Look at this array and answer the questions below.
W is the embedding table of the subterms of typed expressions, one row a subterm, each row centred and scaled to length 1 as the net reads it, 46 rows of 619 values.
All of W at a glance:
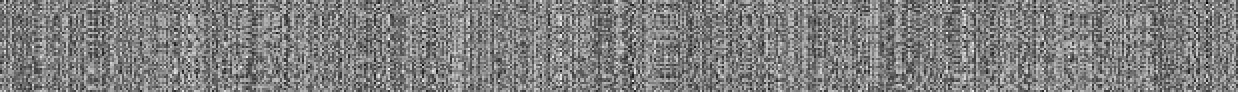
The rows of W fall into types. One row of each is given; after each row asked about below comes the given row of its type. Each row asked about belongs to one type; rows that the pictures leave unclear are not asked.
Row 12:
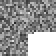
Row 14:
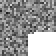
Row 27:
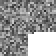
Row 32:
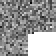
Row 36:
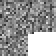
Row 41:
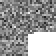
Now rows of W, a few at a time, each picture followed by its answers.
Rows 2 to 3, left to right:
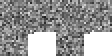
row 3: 14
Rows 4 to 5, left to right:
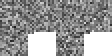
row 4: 32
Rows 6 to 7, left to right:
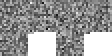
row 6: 12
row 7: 36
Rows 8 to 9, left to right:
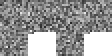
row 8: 27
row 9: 12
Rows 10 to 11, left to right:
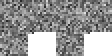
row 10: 32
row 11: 27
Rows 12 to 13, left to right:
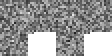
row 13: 32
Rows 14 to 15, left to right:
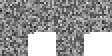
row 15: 12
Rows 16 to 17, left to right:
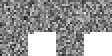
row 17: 12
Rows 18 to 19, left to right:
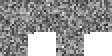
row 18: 27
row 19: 32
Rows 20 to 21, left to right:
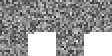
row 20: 12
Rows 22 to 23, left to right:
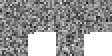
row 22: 14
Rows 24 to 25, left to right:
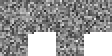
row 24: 27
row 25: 32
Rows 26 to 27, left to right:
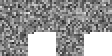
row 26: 12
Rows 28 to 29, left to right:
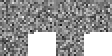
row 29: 41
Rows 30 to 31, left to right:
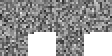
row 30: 36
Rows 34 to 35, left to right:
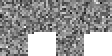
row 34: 32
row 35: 36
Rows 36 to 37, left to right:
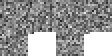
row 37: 41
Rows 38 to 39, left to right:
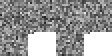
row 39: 12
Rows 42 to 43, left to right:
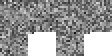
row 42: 27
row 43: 32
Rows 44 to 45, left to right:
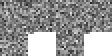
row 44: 41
